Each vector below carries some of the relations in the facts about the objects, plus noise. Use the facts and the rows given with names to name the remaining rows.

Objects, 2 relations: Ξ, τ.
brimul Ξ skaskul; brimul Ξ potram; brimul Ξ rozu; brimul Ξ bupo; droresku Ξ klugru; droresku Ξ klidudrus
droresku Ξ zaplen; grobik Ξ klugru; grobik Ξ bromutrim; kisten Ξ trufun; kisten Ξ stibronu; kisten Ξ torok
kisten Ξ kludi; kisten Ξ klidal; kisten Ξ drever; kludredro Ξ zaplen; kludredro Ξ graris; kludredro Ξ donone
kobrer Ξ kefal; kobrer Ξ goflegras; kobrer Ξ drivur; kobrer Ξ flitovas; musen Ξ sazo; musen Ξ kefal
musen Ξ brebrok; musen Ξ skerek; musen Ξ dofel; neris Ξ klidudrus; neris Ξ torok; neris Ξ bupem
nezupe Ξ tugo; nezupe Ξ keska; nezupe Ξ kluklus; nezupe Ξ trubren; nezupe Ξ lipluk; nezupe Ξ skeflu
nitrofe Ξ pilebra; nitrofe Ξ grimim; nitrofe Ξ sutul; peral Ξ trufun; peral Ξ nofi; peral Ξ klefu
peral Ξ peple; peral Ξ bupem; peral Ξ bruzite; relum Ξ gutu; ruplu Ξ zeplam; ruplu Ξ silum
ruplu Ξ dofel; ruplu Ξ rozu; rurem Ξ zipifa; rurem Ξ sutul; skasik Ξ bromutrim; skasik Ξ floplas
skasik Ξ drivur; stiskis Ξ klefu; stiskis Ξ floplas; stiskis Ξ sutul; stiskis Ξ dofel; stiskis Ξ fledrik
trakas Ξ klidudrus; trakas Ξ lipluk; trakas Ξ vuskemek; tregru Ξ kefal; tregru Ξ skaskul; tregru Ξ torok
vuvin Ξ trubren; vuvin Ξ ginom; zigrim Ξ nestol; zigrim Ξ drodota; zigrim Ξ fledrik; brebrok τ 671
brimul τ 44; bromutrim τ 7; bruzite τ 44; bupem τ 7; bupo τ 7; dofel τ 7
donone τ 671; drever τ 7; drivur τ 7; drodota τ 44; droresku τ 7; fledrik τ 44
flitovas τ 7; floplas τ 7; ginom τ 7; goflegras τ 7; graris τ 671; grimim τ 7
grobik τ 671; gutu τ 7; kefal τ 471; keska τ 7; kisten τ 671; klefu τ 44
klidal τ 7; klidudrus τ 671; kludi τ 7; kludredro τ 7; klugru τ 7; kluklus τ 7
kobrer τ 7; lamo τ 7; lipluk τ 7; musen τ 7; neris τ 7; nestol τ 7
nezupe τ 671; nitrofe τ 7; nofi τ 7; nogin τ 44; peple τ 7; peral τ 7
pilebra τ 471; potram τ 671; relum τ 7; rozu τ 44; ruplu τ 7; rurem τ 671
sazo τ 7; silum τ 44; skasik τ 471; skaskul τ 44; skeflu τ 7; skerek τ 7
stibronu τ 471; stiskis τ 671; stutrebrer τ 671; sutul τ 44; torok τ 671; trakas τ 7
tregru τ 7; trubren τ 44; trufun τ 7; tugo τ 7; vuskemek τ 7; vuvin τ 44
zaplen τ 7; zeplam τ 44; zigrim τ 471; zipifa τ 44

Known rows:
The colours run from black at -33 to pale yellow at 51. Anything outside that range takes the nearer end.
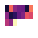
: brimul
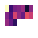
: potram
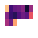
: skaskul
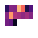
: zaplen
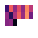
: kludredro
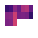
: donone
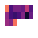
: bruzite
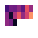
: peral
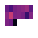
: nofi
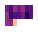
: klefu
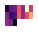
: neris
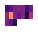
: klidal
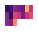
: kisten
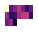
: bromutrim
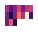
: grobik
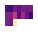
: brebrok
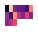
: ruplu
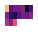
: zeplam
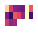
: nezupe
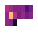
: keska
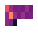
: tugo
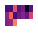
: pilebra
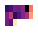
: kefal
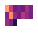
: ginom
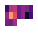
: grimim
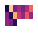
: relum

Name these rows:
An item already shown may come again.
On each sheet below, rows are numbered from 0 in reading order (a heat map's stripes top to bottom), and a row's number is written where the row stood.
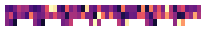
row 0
bupem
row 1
klidudrus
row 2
kobrer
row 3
rurem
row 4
brimul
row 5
trakas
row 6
zigrim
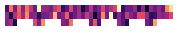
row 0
kludredro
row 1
vuvin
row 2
pilebra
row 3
grobik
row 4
potram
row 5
tregru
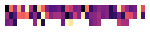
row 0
droresku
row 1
nitrofe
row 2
skasik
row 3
floplas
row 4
nezupe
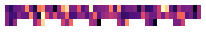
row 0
torok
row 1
stiskis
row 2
trubren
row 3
lipluk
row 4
skaskul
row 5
klidudrus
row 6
dofel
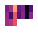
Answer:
sutul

